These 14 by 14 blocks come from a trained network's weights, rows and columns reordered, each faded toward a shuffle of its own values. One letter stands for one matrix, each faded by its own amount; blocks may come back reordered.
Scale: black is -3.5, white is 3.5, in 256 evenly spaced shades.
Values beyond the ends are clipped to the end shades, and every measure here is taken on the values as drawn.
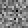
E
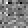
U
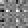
U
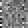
E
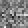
E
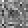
U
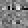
U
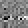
U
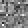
E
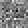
U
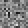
E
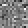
E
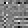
U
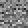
E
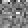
U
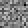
E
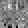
U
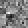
E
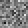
E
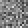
E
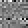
U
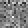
E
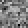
E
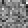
E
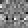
U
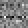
U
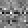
U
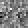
U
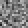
E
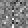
E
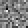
E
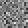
E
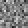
E
